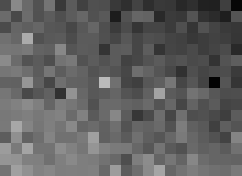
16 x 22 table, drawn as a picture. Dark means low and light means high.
Mirror symmetry: none. Slope: up to the bottom left. Histogram: bell-shaped. Stripes: none. Ninth with the lowest average: top right.
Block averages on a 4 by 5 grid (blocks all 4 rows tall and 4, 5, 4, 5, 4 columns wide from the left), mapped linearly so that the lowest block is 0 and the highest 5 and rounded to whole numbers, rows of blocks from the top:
3 2 1 1 0 | 4 3 2 2 1 | 4 4 3 3 2 | 5 5 4 4 3
